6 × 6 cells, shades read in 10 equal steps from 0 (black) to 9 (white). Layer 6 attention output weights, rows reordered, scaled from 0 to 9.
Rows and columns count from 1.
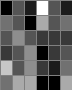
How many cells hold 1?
3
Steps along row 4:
up up down up up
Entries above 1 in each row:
3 5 6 5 5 4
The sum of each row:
17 20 17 15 22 22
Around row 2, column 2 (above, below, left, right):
3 5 4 0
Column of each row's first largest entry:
4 4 2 3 1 2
